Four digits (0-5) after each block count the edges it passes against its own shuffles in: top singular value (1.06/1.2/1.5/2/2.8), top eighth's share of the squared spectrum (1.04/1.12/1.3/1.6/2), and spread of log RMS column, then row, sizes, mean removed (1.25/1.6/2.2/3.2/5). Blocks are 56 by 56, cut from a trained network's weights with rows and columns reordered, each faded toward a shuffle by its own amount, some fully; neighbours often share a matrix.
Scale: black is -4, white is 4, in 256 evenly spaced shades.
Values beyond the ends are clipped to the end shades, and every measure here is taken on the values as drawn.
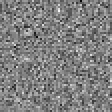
3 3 1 0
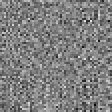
3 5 2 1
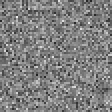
2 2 0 0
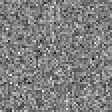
0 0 0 0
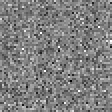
1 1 0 0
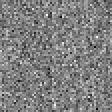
1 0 0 0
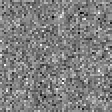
1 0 0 0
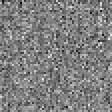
1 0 0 0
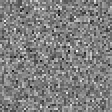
0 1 0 0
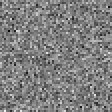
0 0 0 0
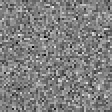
1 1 0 0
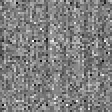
3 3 0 2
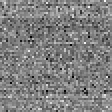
3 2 1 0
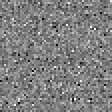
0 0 0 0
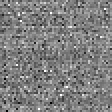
2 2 1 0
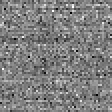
3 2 0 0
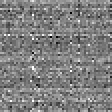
3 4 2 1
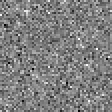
0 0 0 0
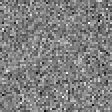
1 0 0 0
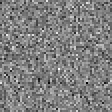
2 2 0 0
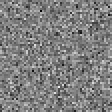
1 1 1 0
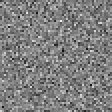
0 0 0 0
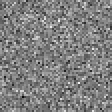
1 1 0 0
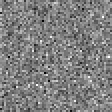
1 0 0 0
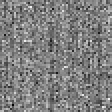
3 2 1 1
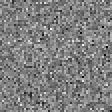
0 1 0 0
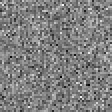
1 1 0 0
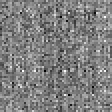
3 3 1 2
